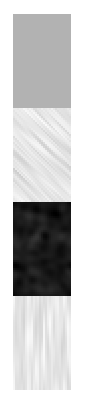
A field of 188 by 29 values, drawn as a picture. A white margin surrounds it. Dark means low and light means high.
It is made of 4 by 1 panels. Panel 1,1: high, flat. Panel 2,1: very high, slanting down to the right, faint in contrast. Panel 3,1: very low, blotchy, faint in contrast. Panel 4,1: very high, streaked downward, faint in contrast.
